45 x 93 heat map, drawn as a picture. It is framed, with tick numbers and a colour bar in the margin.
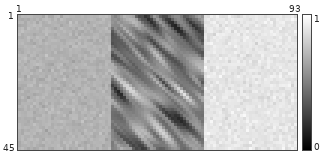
The table splits into one row of 3 panels. Panel 1,1: high, fine-grained, faint in contrast. Panel 1,2: middling, slanting down to the right, strong in contrast. Panel 1,3: very high, fine-grained, faint in contrast.
